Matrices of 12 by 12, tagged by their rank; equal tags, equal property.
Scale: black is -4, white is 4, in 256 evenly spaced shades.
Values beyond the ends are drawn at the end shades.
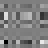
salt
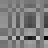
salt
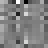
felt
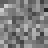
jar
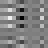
salt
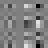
salt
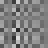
salt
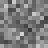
jar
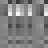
salt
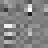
felt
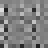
felt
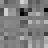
felt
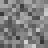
jar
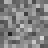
jar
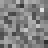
jar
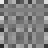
salt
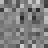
felt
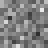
jar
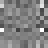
felt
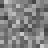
jar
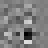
felt
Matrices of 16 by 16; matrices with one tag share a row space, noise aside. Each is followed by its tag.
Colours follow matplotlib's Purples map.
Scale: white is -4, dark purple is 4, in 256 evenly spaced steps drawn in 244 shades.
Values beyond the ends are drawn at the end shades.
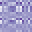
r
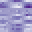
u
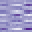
u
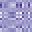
r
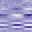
u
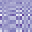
r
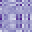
r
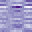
u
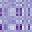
r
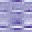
u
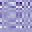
r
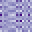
r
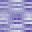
u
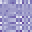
r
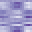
u
